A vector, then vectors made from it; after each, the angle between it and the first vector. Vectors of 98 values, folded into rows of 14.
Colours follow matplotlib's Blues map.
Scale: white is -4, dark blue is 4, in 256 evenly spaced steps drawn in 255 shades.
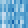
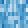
partly opposed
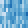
partly aligned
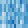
nearly parallel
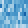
orthogonal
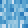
partly aligned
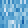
partly opposed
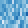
orthogonal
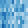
nearly opposite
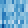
nearly opposite
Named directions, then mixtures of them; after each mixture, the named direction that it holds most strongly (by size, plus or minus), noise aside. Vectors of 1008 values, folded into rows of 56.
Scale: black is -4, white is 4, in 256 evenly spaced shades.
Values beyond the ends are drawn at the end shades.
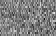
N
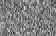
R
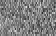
N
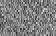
R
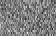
R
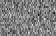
N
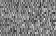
N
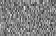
R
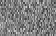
R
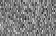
R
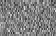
R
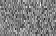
N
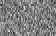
R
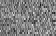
N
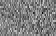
N
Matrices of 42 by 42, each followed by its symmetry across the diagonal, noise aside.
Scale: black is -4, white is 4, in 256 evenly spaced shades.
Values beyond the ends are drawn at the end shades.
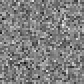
antisymmetric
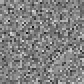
symmetric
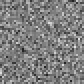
antisymmetric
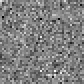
neither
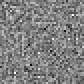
symmetric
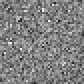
symmetric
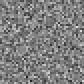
antisymmetric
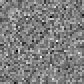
symmetric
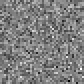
antisymmetric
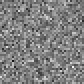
neither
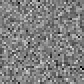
neither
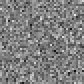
neither
